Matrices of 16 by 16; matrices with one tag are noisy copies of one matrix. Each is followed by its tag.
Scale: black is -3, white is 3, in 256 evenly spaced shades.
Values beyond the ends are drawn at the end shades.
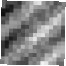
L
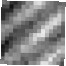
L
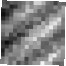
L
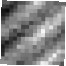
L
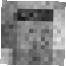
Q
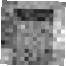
Q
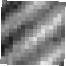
L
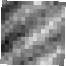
L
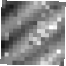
L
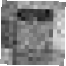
Q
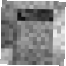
Q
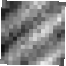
L
